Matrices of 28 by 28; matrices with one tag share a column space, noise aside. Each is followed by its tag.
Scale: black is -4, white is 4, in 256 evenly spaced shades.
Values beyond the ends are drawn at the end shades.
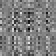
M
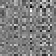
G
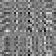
M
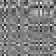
G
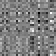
M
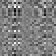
G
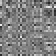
G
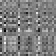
M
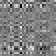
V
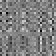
M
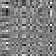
G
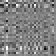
V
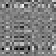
V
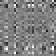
V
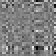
V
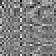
G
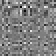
G
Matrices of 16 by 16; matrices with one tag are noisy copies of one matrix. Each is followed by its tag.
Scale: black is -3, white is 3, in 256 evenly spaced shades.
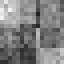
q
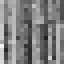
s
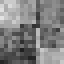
q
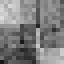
q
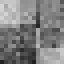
q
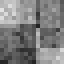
q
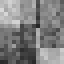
q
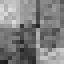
q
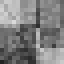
q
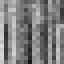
s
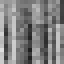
s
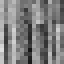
s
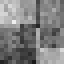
q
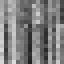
s
